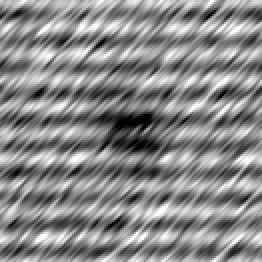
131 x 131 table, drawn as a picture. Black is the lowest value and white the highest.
Histogram: bell-shaped. Dips: one, in the centre. Ninth with the lowest average: centre. Stripes: horizontal, repeating 10 times. Slope: none.
